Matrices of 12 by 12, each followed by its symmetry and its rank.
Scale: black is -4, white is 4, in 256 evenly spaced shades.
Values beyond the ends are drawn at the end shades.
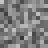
neither, full rank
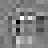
antisymmetric, rank two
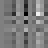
neither, rank one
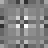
symmetric, rank one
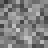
neither, full rank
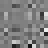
antisymmetric, rank two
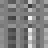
neither, rank one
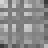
symmetric, rank two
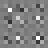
symmetric, rank two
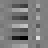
neither, rank one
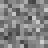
neither, full rank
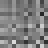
antisymmetric, rank two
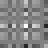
symmetric, rank one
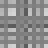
symmetric, rank one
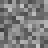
neither, full rank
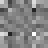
symmetric, rank two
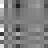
neither, rank one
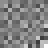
symmetric, rank two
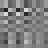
neither, rank one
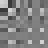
symmetric, rank two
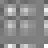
symmetric, rank one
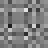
antisymmetric, rank two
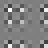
symmetric, rank one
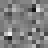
antisymmetric, rank two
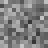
neither, full rank
